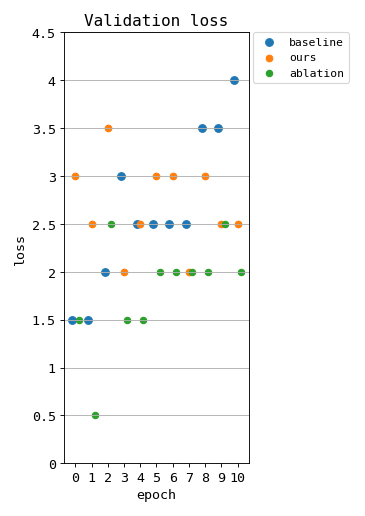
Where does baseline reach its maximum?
10
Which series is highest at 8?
baseline
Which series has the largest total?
ours
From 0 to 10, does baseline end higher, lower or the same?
higher
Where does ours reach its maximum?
2
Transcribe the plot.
Title: Validation loss
x-axis: epoch, ticks 0 1 2 3 4 5 6 7 8 9 10
y-axis: loss, ticks 0 0.5 1 1.5 2 2.5 3 3.5 4 4.5
Legend: baseline, ours, ablation
Values:
baseline: 1.5 1.5 2 3 2.5 2.5 2.5 2.5 3.5 3.5 4
ours: 3 2.5 3.5 2 2.5 3 3 2 3 2.5 2.5
ablation: 1.5 0.5 2.5 1.5 1.5 2 2 2 2 2.5 2
